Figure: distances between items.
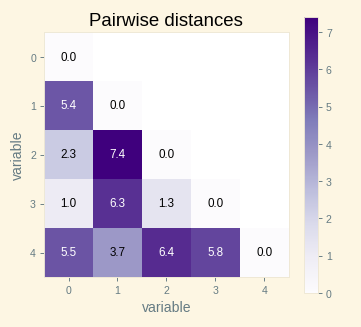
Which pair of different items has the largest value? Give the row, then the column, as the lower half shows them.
2, 1
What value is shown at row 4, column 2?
6.4
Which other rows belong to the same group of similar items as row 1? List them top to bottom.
4
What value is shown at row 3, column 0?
1.0
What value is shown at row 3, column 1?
6.3
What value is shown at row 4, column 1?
3.7
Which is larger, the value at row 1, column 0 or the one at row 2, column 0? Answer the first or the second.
the first
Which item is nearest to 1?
4
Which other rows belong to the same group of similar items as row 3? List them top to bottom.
0, 2
